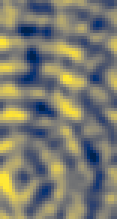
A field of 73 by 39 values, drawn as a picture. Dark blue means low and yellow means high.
Rings: centred on the bottom left. Average level on the scale: 50%. Ninth with the highest average: bottom left. Stripes: upright, repeating 2 times. Mirror symmetry: none.
